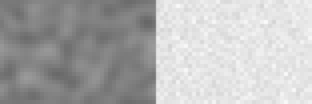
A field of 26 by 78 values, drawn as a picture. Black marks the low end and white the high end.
The table splits into one row of 2 panels. Panel 1,1: middling, blotchy, faint in contrast. Panel 1,2: very high, fine-grained, faint in contrast.
